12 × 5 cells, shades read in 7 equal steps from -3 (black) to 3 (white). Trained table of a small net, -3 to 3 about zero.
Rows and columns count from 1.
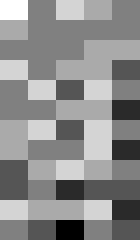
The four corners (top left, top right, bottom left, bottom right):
3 0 0 -1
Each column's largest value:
3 2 2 2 1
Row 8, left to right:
1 0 0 2 -2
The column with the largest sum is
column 4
